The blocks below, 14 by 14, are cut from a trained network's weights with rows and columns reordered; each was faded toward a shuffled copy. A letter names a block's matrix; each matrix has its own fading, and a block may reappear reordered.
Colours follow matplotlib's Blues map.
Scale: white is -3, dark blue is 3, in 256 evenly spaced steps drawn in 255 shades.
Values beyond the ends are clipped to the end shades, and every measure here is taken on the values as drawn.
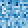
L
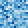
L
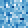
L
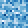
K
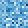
L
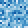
K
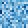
L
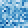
K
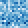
K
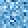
L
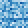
K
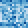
K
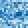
K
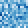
L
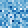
L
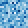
L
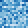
K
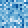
L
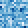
K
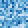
K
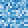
K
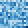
K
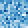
K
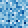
L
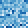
L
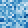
K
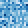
K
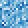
L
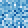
L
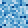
L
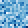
L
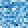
K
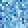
L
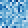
L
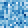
L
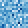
L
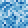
K
